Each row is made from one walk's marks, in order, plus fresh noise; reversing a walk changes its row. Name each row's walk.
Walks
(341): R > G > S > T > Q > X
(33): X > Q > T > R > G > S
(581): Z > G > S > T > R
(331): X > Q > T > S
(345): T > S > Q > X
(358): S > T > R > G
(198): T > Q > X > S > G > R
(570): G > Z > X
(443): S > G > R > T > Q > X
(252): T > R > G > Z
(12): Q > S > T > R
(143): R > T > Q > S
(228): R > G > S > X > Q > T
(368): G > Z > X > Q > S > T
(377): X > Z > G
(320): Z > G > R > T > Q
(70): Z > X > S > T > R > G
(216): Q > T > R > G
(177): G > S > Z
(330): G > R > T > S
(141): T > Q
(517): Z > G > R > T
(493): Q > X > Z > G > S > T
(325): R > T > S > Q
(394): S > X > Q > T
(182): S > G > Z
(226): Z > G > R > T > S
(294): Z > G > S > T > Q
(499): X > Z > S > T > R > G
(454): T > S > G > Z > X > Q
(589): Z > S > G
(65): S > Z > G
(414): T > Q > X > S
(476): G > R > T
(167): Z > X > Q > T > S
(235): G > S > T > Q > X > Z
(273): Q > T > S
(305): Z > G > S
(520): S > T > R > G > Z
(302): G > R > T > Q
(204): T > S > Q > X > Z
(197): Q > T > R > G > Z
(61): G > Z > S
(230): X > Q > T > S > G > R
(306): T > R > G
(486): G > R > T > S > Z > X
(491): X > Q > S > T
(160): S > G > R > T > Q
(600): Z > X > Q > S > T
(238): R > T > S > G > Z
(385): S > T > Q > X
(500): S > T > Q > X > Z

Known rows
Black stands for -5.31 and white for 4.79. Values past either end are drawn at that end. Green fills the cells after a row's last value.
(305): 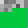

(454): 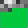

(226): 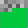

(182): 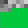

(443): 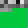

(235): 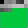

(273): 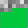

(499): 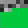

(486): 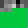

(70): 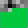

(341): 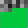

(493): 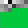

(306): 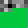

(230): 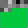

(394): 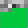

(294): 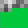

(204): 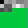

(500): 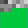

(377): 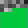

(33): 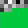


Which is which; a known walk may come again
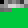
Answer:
(177)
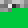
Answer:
(394)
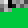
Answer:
(216)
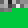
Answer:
(197)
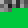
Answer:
(341)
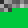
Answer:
(198)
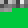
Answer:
(385)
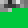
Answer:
(589)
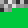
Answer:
(331)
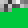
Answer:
(600)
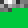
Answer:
(454)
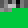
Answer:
(570)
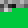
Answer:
(358)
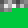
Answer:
(330)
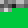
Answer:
(65)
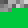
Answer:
(182)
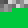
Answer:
(520)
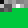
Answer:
(204)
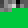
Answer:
(486)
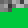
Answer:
(238)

